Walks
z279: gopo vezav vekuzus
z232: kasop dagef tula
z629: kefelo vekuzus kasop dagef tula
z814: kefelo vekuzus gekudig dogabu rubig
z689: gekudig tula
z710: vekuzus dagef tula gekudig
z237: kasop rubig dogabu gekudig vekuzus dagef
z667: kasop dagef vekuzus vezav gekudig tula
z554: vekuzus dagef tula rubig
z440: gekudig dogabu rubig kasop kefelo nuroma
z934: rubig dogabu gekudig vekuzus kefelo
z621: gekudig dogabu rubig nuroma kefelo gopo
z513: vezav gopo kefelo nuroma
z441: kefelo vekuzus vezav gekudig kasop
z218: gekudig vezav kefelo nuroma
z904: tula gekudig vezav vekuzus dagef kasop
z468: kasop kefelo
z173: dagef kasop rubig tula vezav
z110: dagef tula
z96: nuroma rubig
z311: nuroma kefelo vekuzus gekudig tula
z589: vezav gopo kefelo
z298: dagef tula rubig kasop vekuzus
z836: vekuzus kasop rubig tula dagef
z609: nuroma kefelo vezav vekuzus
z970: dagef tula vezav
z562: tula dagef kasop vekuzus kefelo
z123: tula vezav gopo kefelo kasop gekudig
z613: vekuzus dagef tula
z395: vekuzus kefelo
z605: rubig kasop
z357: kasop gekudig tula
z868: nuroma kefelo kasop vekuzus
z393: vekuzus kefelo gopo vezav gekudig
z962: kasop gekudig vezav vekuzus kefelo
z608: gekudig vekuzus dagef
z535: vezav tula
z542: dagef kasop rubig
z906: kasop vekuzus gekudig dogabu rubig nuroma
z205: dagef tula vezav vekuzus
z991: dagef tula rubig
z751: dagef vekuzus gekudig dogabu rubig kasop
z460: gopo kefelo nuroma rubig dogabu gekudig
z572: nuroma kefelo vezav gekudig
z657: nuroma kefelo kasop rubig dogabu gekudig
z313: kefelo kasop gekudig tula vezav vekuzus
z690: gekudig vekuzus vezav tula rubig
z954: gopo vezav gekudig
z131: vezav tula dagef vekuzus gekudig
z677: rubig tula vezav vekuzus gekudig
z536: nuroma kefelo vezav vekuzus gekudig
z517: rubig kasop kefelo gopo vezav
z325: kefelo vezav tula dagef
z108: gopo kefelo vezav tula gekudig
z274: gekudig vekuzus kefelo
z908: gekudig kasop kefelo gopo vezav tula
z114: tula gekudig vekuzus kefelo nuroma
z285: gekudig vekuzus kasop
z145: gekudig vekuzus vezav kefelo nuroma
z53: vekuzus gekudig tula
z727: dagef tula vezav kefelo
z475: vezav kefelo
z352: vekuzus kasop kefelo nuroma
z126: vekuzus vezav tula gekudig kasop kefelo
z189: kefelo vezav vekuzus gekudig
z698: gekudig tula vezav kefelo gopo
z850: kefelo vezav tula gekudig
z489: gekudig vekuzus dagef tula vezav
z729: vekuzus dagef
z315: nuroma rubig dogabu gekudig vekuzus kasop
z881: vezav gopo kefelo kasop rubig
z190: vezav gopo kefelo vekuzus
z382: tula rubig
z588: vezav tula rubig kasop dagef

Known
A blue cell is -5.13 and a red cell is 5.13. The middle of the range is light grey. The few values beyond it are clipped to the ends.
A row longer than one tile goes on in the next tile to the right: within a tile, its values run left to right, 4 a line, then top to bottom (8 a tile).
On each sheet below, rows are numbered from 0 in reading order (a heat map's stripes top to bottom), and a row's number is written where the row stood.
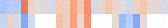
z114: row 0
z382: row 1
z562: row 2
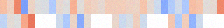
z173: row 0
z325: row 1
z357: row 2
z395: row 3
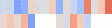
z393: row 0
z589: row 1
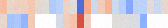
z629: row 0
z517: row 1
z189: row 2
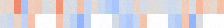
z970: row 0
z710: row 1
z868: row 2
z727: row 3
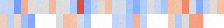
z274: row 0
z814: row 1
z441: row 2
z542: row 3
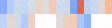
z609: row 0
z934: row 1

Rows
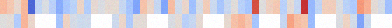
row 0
z751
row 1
z145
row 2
z313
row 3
z489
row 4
z698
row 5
z460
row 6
z311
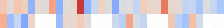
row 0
z729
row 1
z440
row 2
z475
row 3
z285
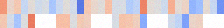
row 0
z298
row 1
z279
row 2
z108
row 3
z904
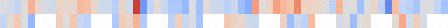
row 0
z850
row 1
z689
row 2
z657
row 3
z536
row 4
z190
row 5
z232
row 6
z667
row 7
z677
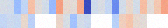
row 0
z126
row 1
z237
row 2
z513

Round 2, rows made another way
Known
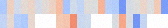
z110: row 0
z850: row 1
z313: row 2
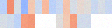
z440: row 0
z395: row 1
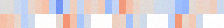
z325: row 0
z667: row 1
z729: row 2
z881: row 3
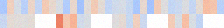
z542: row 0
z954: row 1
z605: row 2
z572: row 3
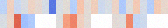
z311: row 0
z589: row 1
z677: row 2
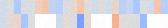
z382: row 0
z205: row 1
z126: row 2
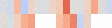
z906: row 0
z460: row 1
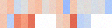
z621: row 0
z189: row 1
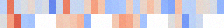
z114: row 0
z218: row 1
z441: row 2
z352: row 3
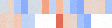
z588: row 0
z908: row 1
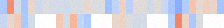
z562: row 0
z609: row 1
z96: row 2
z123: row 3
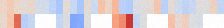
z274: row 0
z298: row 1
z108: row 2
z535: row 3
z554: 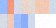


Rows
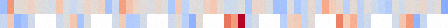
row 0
z613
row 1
z689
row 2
z710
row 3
z991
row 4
z393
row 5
z173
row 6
z279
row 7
z53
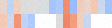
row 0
z536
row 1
z513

